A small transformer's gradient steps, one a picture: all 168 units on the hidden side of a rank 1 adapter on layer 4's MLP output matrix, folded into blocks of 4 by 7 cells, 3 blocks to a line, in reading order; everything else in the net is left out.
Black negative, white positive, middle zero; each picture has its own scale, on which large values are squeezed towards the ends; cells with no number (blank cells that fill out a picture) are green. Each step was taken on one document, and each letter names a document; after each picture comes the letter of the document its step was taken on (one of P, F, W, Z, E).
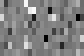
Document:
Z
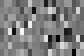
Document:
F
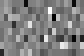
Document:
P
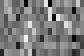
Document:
P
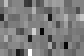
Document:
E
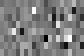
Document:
F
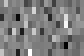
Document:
E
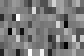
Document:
E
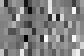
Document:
P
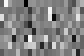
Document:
Z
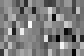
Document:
P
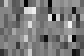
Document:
P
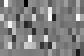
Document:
Z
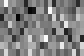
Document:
Z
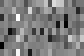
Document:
E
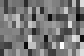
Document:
Z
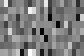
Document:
E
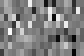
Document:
F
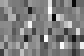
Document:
P
